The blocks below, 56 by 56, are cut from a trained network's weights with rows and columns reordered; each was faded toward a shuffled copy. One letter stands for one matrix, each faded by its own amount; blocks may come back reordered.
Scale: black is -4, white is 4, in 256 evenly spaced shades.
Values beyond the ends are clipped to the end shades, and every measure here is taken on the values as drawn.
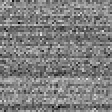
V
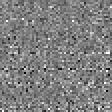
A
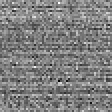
V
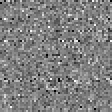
A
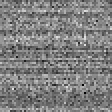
V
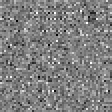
A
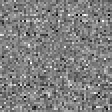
A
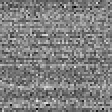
V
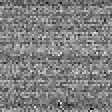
V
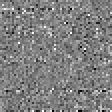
A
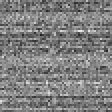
V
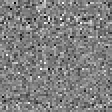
A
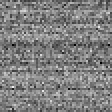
V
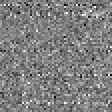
A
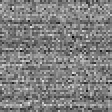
V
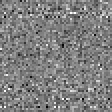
A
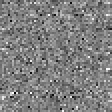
A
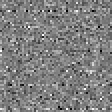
A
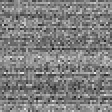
V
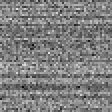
V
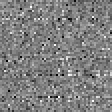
A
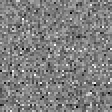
A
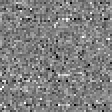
A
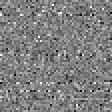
A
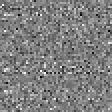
A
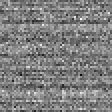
V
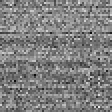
V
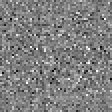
A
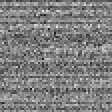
V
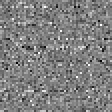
A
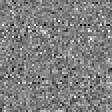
A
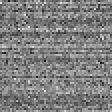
V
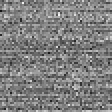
V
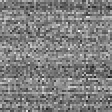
V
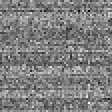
V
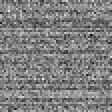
V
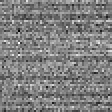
V
